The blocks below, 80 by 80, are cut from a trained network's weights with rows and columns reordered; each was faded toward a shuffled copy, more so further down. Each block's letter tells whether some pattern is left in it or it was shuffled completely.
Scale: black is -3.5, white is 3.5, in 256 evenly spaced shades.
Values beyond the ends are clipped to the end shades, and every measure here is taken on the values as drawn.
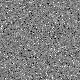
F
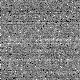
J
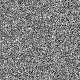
F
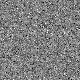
F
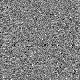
J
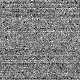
J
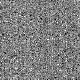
J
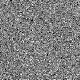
J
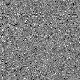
J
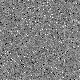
F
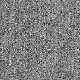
J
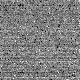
J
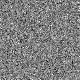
F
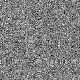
J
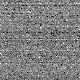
J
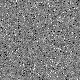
F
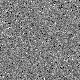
F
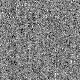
J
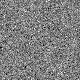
F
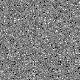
J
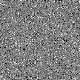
J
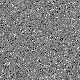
F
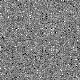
J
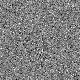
F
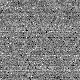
J
